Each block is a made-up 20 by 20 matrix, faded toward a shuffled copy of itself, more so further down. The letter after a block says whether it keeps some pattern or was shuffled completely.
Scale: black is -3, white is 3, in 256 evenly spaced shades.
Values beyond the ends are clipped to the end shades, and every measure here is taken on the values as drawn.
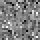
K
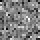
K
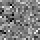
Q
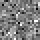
K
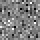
K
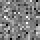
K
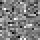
K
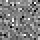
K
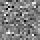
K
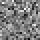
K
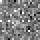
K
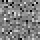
Q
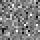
Q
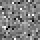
Q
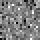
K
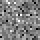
Q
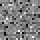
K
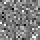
Q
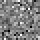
Q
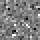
Q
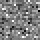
Q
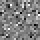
K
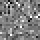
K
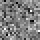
Q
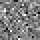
Q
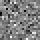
Q
